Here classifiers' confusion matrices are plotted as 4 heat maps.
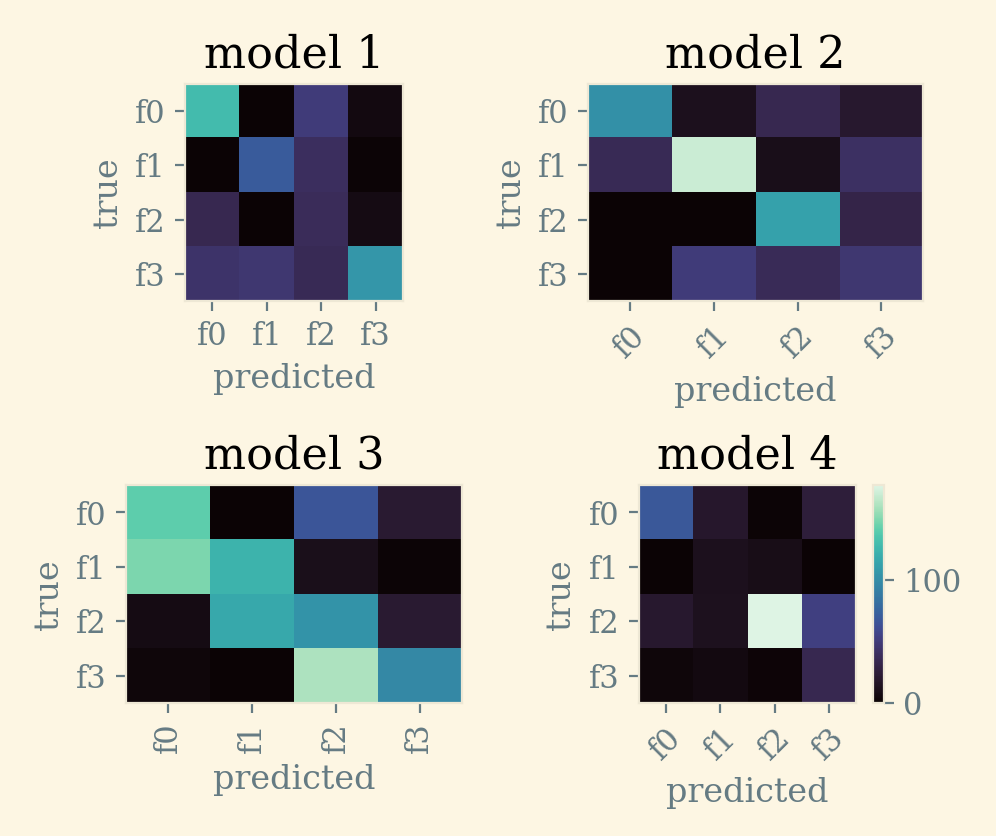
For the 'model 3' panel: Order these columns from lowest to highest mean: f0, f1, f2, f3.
f3, f1, f0, f2
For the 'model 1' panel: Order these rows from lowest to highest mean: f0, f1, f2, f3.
f2, f1, f0, f3
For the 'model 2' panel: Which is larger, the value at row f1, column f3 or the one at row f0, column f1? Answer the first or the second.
the first
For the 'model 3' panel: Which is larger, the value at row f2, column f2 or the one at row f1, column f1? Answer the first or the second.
the second
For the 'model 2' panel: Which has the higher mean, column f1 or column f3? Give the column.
f1
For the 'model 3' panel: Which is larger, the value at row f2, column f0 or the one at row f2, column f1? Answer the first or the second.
the second
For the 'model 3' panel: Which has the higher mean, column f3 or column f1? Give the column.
f1
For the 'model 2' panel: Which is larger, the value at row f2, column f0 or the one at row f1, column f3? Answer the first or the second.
the second
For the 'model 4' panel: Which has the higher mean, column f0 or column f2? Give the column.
f2
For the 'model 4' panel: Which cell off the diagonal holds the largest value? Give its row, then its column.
f2, f3
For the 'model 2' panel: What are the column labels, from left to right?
f0, f1, f2, f3
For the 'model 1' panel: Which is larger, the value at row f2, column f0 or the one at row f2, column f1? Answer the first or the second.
the first
